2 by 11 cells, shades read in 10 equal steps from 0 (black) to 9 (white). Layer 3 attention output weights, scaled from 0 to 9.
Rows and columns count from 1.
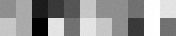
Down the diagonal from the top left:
5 6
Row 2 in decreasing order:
9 8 8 7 7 6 5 4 4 2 0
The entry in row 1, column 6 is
7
